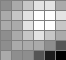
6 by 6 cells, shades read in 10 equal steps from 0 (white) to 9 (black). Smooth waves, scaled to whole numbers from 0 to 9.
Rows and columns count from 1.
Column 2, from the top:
3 2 3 3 3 4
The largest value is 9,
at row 6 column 6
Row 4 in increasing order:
1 2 2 3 3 4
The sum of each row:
14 7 9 15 23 34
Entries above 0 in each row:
6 4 4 6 6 6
